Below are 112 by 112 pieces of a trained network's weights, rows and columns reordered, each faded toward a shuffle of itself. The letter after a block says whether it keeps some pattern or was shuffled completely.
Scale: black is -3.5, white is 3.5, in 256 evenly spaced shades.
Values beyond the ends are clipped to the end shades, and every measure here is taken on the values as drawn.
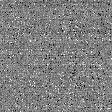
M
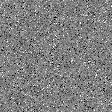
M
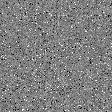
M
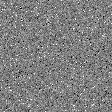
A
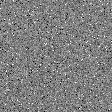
A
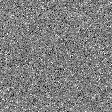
A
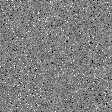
A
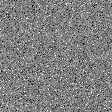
A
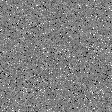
A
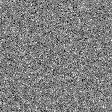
A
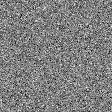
A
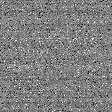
M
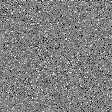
M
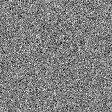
M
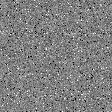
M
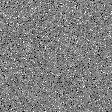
A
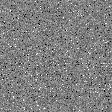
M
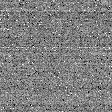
M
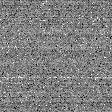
M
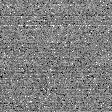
M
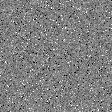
A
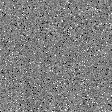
M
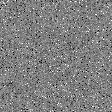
M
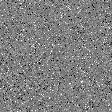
M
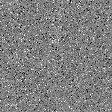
M
